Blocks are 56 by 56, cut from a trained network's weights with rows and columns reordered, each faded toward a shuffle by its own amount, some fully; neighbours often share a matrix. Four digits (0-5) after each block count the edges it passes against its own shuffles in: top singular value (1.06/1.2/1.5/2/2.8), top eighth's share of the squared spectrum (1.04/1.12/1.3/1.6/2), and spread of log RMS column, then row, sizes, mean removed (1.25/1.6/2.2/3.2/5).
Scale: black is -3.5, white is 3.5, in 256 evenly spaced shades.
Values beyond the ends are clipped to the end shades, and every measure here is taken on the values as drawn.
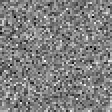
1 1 0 0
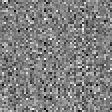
3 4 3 2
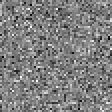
2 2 0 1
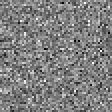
3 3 0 1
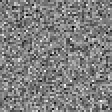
1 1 0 0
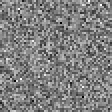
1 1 1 0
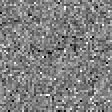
2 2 1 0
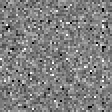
2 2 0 0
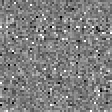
2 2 0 1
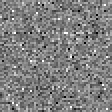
2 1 0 1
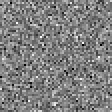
1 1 0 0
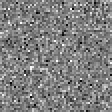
0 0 0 0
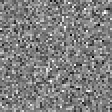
2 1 0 0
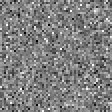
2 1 0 0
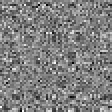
4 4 1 2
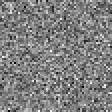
2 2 0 1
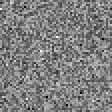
0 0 0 0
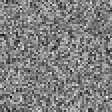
2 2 0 0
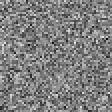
3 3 0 0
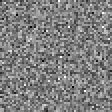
1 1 0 0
